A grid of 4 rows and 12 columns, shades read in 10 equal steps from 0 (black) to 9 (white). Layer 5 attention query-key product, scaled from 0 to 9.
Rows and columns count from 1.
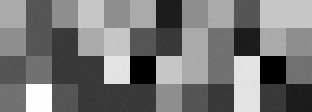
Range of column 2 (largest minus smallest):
6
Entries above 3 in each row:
9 7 7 4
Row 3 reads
3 4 2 2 8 0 7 6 4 8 0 4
